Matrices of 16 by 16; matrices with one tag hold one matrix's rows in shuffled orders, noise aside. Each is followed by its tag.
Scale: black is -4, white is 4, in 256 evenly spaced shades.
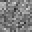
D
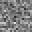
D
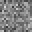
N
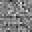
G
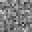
D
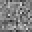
G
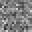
N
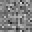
G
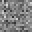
N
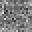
N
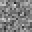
D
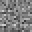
D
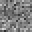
D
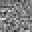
D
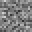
D
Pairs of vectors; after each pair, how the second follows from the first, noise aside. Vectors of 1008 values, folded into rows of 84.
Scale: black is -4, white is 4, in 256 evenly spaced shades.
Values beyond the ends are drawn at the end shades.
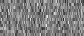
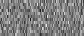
sign-scrambled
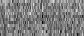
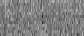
shrunk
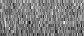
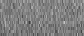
shrunk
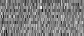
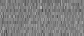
shrunk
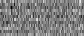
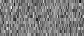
sign-scrambled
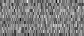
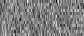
sign-scrambled
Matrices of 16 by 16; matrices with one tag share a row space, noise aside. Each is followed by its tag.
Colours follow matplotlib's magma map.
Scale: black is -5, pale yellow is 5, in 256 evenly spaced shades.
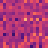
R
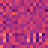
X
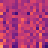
X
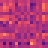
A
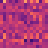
R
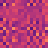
X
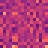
X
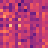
A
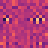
X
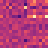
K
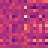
K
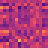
A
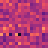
A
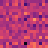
K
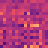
R
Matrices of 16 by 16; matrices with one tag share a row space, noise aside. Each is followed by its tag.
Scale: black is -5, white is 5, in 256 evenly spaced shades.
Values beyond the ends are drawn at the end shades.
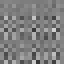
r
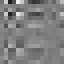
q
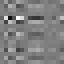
q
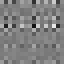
r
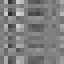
q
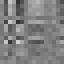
q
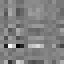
q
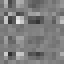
q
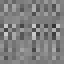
r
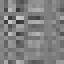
q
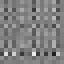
r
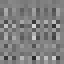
r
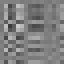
q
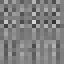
r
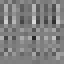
r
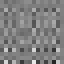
r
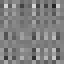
r
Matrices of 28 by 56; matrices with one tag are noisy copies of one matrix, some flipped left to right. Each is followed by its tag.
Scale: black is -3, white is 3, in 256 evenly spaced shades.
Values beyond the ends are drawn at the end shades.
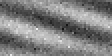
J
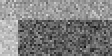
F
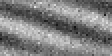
J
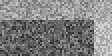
F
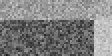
F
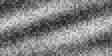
J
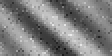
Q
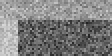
F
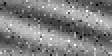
J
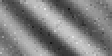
Q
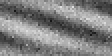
J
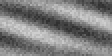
J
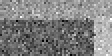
F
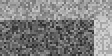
F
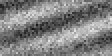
J
